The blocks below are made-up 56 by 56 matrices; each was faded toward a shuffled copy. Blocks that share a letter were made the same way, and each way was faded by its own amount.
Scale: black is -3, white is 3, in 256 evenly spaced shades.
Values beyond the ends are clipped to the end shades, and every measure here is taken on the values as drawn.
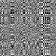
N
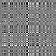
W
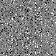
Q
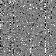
Q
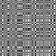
W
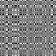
W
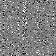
Q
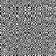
N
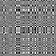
W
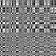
W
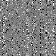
Q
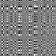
W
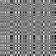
W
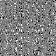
Q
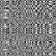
N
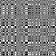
W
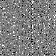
Q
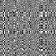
N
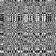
N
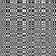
W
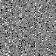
Q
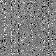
Q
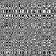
N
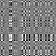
W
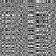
N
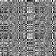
N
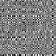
N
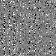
Q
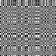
W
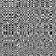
N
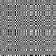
W
